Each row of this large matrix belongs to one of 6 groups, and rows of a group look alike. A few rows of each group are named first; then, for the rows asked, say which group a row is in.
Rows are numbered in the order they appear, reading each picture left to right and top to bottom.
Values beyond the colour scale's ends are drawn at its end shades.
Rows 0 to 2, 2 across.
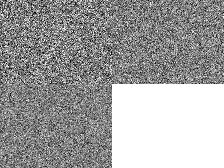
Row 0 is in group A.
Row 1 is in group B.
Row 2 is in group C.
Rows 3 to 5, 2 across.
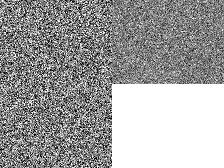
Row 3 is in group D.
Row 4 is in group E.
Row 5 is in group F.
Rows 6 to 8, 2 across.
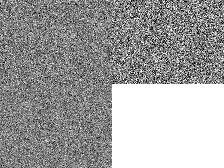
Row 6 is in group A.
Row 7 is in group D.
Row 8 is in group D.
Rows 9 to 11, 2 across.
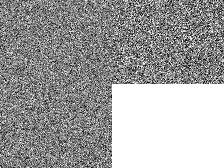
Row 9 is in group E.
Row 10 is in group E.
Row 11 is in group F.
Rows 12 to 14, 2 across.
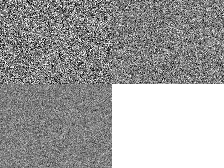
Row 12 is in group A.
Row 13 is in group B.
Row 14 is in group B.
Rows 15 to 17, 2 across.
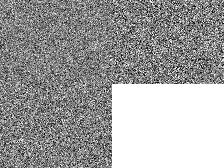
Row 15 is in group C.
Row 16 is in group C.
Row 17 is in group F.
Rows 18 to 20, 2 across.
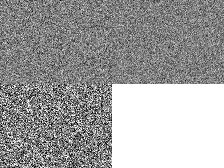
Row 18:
B
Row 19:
B
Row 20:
E
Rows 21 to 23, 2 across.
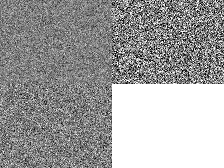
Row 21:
B
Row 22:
E
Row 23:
F
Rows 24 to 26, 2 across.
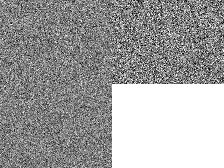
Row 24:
D
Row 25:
D
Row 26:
F
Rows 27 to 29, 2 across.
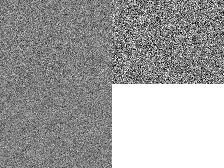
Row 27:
B
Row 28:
F
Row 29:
C
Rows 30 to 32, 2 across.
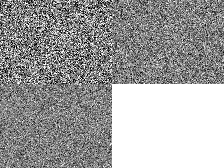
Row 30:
A
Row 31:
A
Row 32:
C
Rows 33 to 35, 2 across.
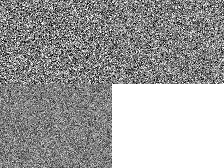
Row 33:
E
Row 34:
C
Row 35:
A
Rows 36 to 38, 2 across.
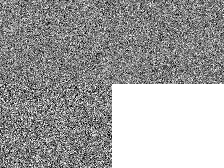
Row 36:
D
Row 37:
B
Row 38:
A
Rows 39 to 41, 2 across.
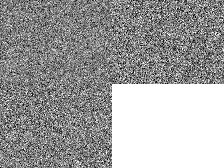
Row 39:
B
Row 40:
D
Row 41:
B
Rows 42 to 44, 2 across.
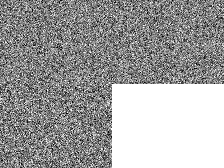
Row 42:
B
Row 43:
B
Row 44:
A
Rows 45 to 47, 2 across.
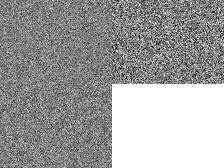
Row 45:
E
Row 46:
A
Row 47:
E
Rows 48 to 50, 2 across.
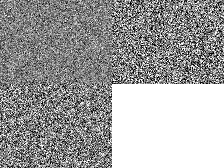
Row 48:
C
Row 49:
D
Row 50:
B
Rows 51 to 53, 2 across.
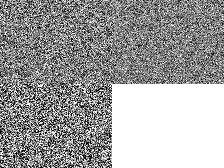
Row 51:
A
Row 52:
F
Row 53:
C
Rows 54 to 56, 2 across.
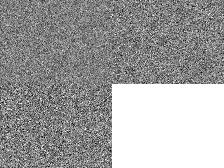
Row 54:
B
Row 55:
C
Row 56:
B
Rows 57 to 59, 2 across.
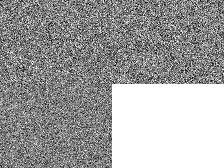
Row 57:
E
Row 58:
F
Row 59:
F
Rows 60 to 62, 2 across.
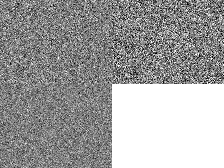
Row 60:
E
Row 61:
A
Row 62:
E
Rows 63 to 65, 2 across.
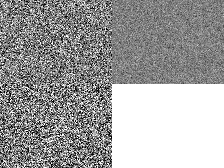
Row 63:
F
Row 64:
B
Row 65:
A
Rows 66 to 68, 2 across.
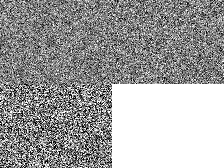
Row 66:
C
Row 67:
A
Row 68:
D
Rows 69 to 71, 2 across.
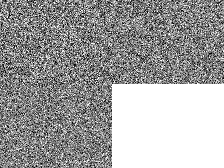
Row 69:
A
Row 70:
D
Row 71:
B
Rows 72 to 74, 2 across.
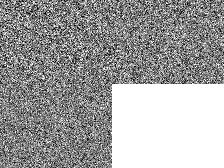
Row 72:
E
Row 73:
A
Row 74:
A
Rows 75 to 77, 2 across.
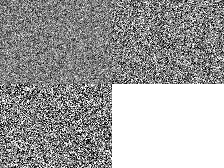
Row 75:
B
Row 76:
D
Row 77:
E
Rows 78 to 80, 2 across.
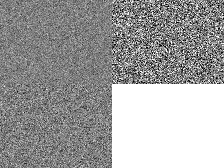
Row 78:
E
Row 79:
C
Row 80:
F
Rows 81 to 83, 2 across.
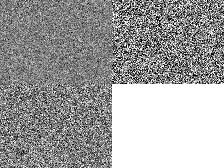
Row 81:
E
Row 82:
F
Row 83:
E
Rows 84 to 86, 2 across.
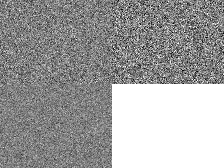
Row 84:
A
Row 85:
A
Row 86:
C
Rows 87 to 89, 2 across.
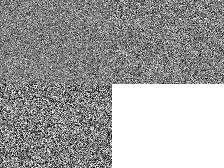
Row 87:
E
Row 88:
A
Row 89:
A
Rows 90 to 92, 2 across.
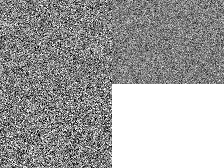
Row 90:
C
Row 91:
F
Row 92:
E
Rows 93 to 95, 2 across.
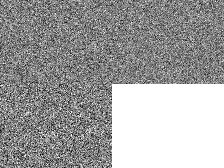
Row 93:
C
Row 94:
E
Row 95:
C
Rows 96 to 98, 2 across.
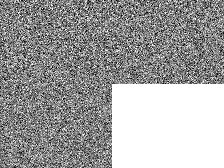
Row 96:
E
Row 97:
A
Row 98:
E
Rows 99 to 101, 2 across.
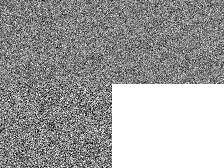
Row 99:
B
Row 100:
C
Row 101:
C
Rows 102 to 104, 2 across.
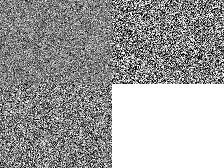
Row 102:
C
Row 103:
E
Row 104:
D
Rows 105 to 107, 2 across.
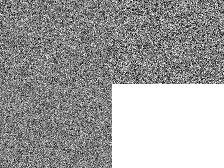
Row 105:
A
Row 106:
F
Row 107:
D
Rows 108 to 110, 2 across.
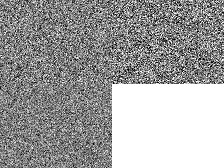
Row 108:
D
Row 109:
C
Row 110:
E
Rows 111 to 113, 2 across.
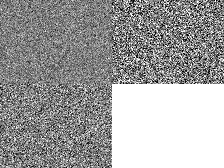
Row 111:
B
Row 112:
E
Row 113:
C
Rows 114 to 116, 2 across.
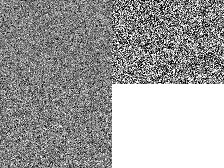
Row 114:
D
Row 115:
B
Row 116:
B
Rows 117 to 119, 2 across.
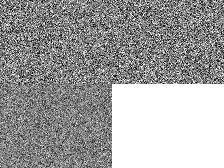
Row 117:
B
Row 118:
E
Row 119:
B
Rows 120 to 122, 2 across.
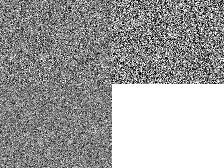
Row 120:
D
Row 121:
D
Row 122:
C
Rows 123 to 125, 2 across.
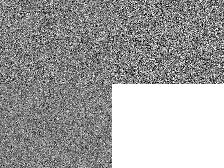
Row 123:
D
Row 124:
C
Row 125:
D
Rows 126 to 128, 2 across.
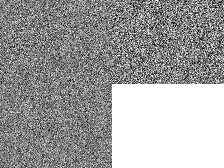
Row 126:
F
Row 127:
D
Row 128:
D
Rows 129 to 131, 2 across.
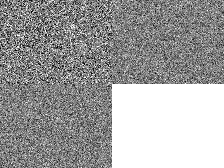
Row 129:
B
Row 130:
F
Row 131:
D
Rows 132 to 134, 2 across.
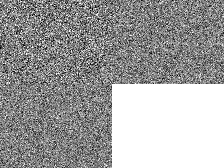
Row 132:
C
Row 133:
B
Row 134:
D
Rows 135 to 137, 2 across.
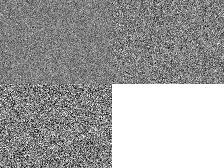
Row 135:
A
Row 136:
B
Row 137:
C
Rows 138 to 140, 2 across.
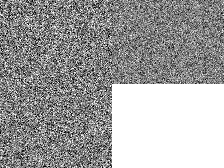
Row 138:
A
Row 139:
B
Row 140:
C
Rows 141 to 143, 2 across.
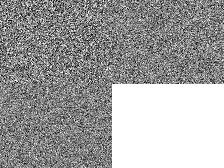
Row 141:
E
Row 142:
C
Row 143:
F
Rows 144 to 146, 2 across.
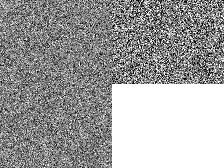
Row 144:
F
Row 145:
D
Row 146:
D
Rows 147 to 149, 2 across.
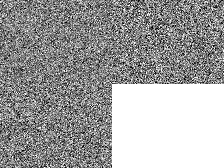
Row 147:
C
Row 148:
D
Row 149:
C
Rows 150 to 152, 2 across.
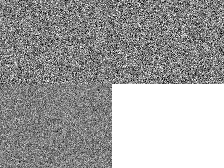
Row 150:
D
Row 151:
A
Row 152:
B
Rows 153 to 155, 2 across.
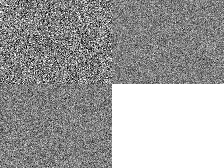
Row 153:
D
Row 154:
C
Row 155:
B
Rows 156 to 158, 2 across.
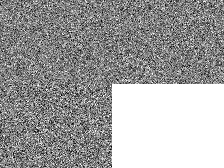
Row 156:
E
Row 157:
E
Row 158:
C
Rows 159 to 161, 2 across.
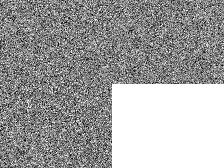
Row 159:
C
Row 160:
C
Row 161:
E
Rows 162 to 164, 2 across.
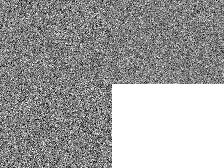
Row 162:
D
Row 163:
E
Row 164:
D
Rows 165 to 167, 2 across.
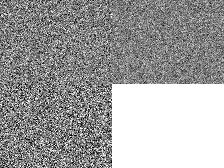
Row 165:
B
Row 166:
E
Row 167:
D
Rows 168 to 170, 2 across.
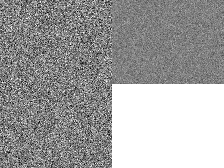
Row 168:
D
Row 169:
F
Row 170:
A
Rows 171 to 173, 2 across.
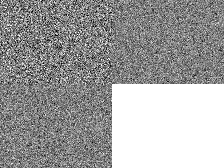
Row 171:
B
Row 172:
A
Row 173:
B
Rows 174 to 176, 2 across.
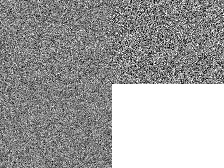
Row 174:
C
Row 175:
B
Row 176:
A
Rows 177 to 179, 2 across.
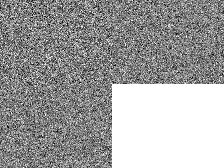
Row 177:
A
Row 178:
F
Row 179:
B
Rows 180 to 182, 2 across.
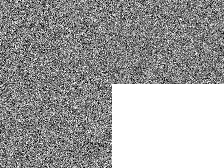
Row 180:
F
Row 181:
A
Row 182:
C
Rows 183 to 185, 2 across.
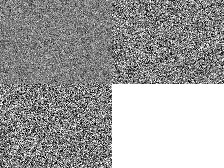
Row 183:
A
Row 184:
C
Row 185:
F
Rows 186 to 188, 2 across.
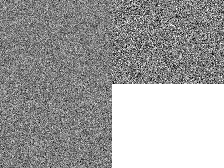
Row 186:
F
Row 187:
F
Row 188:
F
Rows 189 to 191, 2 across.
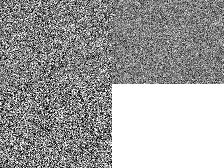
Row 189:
B
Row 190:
A
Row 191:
D
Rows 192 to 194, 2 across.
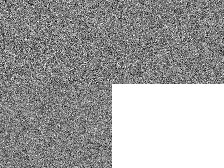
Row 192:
A
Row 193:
A
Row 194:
C
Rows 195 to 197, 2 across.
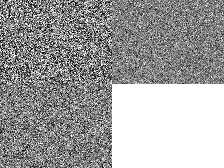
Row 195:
A
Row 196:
E
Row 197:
C
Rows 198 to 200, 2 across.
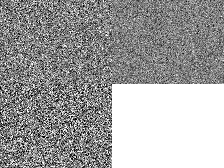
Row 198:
E
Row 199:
D
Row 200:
E
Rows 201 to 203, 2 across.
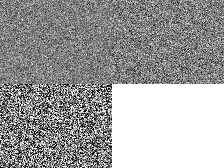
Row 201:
E
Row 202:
C
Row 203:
D
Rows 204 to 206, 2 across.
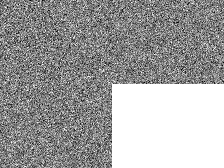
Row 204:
B
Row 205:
C
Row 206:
E
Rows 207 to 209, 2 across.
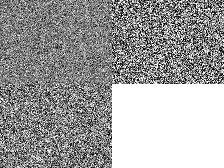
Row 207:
B
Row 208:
A
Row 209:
A
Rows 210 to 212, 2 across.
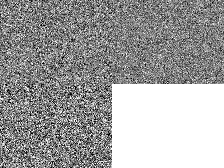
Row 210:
B
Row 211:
A
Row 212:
A
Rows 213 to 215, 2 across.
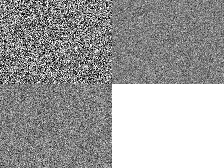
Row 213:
F
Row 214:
E
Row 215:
D
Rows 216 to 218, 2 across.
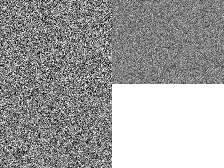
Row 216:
B
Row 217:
B
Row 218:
E
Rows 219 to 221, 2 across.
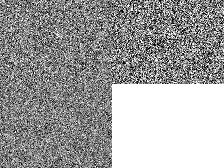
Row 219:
D
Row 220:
D
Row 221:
A
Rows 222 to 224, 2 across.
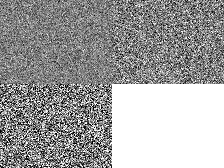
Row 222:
E
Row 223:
E
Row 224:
C
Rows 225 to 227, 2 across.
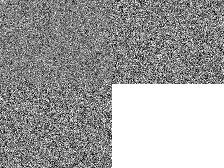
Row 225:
D
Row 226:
A
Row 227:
A
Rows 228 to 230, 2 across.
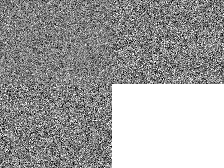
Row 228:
B
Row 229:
B
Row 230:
A
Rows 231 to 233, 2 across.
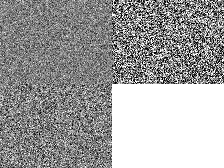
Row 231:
F
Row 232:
A
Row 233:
D
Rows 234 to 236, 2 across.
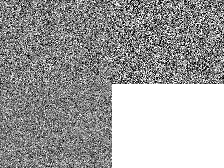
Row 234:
D
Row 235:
D
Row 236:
B
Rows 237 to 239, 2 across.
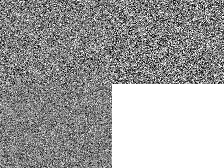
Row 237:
C
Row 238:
C
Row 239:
C
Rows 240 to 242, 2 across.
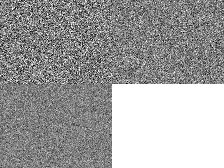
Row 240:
E
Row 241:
E
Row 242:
B
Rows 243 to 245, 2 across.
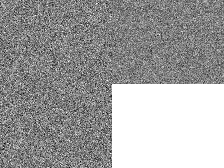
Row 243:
F
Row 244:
E
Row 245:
F
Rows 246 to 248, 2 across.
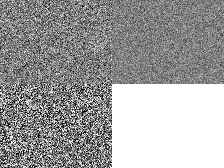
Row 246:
C
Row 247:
B
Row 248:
E
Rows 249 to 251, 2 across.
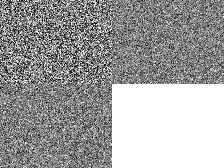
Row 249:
E
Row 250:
B
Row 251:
E
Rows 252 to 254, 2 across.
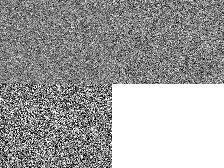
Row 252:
E
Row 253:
C
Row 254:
A
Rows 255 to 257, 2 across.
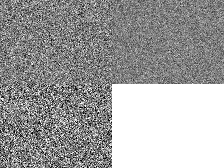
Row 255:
E
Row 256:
A
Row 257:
A
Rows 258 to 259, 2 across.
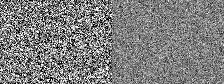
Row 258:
B
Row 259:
A
